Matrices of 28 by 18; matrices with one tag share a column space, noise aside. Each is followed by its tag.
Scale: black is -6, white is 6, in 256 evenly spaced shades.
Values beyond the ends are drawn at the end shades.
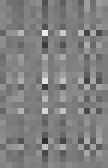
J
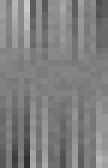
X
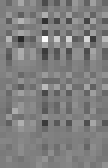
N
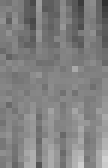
X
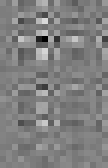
N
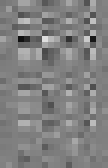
N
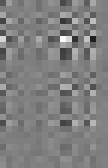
N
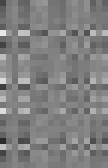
J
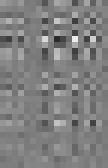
N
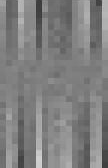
X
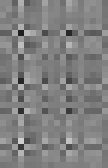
J
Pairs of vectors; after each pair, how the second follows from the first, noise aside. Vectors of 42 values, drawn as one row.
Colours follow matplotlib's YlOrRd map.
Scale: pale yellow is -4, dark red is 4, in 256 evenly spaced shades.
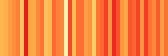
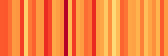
negated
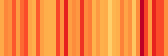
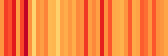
reversed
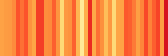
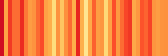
reversed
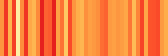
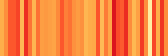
reversed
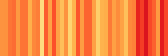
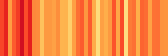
reversed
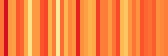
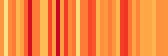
negated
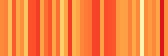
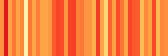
reversed
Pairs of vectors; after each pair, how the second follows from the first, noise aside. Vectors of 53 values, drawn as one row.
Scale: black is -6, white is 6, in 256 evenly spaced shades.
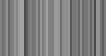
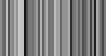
scaled up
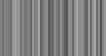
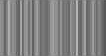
wrapped around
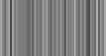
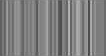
wrapped around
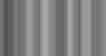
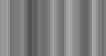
wrapped around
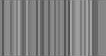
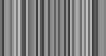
scaled up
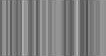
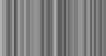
wrapped around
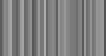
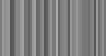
wrapped around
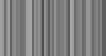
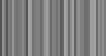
wrapped around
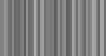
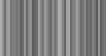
wrapped around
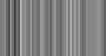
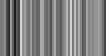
scaled up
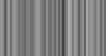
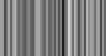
scaled up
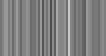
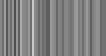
wrapped around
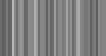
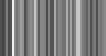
scaled up
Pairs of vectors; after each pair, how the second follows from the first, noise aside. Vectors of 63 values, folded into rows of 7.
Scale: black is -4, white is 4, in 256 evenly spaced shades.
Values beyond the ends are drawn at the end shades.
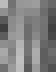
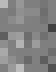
partly zeroed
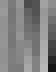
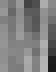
copied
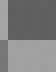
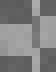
wrapped around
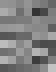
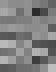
copied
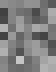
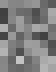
copied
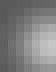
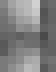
wrapped around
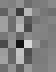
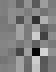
wrapped around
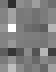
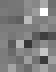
wrapped around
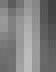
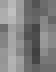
wrapped around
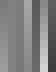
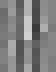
wrapped around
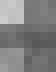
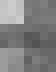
copied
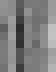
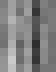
wrapped around
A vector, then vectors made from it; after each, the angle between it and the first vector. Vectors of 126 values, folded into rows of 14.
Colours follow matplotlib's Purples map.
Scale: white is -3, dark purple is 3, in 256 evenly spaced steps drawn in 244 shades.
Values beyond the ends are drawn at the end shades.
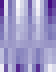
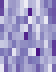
partly aligned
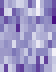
partly aligned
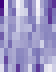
nearly parallel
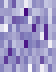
orthogonal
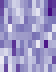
partly aligned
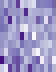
orthogonal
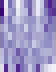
nearly parallel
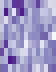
partly opposed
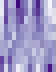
nearly opposite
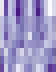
nearly opposite
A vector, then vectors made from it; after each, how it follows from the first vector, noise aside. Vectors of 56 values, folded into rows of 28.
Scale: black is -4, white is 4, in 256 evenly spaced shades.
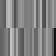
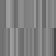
shrunk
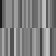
reversed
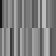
reversed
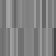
shrunk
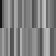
reversed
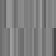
shrunk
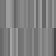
shrunk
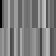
reversed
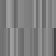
shrunk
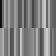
reversed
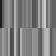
reversed
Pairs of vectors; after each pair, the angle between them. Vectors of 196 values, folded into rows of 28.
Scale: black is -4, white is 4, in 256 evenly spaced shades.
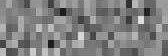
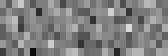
partly opposed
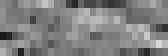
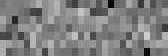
partly aligned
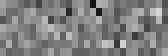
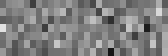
partly aligned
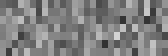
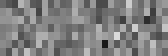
nearly parallel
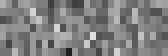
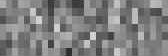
nearly parallel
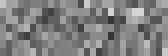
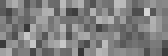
partly opposed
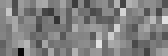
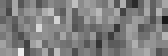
nearly opposite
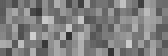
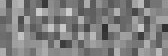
orthogonal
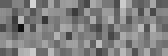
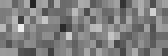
nearly opposite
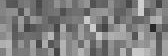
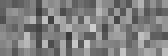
partly aligned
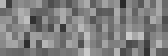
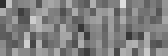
nearly opposite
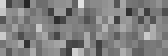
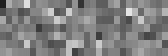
nearly opposite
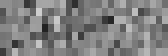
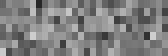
partly opposed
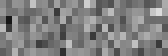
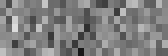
orthogonal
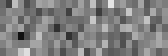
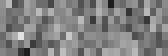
nearly opposite
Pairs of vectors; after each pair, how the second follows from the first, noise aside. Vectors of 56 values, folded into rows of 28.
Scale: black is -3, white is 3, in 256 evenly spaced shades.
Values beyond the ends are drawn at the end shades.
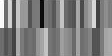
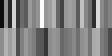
negated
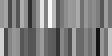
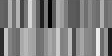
negated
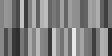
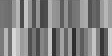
negated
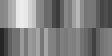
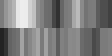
copied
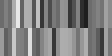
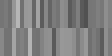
shrunk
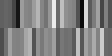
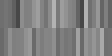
shrunk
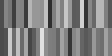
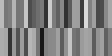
negated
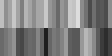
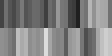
negated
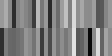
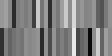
copied
